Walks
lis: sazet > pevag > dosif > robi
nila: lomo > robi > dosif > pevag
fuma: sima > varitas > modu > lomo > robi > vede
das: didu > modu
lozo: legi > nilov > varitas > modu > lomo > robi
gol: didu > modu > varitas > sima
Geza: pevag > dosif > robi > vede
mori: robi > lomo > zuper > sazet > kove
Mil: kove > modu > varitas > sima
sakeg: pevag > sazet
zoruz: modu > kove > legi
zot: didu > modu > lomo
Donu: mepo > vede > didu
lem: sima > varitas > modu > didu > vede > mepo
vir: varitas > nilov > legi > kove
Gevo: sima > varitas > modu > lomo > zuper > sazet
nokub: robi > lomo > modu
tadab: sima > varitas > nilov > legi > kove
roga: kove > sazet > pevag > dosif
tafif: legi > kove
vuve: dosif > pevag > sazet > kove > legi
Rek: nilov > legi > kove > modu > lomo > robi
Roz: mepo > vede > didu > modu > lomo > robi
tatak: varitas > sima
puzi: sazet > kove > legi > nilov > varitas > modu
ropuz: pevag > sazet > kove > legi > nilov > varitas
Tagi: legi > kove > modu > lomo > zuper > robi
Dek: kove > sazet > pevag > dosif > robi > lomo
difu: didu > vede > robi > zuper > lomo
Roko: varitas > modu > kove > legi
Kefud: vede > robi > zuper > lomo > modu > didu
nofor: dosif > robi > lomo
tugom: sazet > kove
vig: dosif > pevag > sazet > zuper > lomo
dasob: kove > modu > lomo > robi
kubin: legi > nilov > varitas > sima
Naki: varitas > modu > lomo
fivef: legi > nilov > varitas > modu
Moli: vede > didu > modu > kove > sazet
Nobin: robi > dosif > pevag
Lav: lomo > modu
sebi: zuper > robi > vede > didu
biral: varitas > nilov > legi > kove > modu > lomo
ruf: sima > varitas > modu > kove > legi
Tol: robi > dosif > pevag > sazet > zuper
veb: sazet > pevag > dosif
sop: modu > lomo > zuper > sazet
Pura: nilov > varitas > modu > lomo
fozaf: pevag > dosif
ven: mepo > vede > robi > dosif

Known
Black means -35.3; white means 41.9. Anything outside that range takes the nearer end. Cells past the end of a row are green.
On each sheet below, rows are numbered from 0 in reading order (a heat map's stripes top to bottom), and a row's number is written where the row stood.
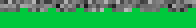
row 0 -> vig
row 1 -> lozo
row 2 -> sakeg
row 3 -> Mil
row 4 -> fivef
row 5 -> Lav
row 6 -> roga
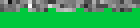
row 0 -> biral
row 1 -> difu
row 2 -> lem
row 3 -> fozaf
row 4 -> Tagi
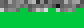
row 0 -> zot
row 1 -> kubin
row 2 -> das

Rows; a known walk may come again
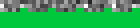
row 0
Kefud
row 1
nila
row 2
Tol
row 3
ven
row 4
difu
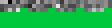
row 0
tadab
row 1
veb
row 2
nofor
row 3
tatak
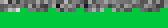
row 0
kubin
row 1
Geza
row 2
sakeg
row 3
Mil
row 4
Moli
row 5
lis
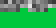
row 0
vig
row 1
sebi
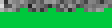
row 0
Donu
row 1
roga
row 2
tugom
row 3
Pura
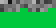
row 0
vir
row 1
lozo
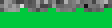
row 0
Gevo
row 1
Nobin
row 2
Lav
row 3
zoruz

